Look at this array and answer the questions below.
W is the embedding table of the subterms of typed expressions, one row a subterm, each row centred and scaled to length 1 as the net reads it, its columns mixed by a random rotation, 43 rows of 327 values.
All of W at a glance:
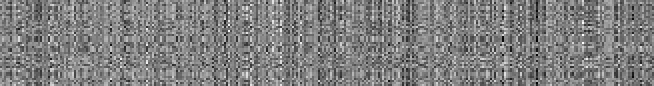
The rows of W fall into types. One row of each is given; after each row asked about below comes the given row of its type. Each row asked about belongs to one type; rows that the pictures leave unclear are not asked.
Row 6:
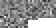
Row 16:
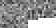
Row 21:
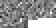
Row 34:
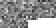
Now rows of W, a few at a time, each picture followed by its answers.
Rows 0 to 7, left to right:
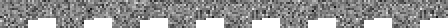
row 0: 6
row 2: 34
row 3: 16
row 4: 16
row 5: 34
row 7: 16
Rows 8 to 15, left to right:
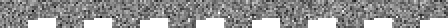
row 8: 34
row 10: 6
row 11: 21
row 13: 21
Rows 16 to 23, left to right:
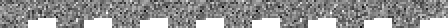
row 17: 21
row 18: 34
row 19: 34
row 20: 34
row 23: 21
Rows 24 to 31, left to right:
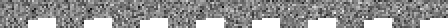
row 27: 34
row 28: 6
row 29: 16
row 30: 34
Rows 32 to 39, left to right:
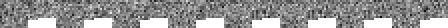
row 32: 21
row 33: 16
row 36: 16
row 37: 16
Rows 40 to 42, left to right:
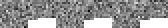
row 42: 34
